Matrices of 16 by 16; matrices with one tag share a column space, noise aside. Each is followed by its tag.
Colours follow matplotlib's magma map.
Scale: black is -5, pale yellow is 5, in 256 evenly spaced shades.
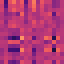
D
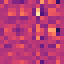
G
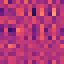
G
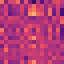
G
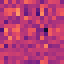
G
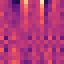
D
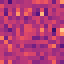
G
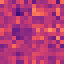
G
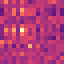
G
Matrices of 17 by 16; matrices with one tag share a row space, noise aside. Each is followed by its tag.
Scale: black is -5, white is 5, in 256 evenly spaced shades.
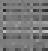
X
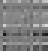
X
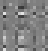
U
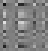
U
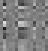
U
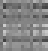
X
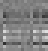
X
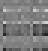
X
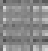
X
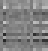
X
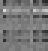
X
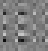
U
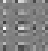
U
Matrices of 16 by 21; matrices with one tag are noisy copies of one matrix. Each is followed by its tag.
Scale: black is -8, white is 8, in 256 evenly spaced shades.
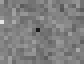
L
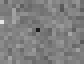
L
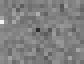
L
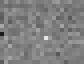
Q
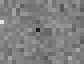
L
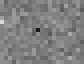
L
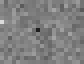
L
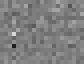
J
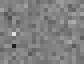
J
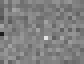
Q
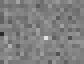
Q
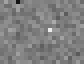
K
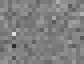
J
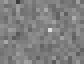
K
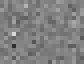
J
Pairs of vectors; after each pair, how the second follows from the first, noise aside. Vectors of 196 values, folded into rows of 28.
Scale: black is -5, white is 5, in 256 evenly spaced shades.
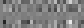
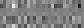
reversed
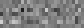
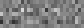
negated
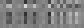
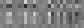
negated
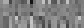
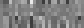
negated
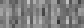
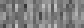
reversed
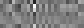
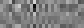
negated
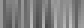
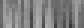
negated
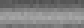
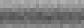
negated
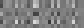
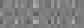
shrunk
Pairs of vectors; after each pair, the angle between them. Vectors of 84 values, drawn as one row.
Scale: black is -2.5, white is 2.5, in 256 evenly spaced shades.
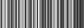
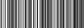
nearly parallel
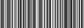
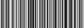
partly aligned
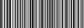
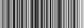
orthogonal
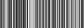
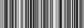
partly opposed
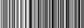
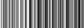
nearly parallel
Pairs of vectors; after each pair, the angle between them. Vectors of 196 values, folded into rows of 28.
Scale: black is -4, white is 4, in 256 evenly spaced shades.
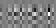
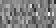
partly aligned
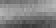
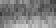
nearly opposite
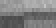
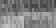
nearly opposite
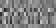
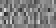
nearly opposite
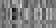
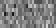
orthogonal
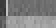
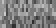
partly opposed
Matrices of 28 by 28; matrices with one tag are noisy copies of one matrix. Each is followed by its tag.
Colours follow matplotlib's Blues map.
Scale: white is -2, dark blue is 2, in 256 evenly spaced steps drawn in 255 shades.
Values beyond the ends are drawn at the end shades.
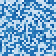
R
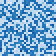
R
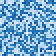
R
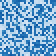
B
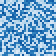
R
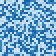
R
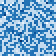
R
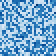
B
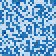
B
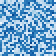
R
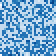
B
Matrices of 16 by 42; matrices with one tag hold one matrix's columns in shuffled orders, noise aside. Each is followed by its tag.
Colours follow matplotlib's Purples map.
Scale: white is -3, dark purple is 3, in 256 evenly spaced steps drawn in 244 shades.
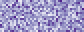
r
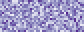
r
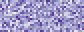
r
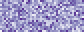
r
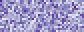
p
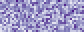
p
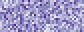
p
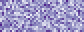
r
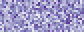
p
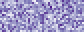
p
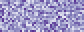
r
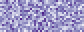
r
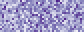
p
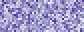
p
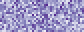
p
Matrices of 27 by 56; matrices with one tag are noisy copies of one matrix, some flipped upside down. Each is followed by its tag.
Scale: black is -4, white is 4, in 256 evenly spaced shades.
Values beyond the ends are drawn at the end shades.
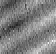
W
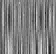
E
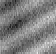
W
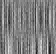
E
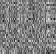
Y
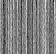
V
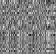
Y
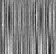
E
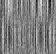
E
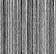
V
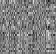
Y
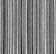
V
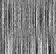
E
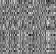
Y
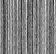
V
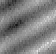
W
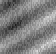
W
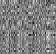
Y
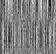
E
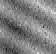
W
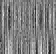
E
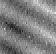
W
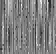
E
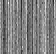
V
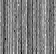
V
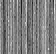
V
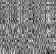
Y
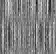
E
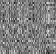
Y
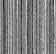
V
